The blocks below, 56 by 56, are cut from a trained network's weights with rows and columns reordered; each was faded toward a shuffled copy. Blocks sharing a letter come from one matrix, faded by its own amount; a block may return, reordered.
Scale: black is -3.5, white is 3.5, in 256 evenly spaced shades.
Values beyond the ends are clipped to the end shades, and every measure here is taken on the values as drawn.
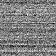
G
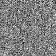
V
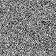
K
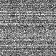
G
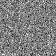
K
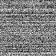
G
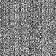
V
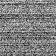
G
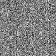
V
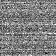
G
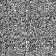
V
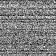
G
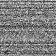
G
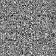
V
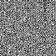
V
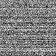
G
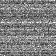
G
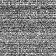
G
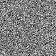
K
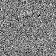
K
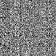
V
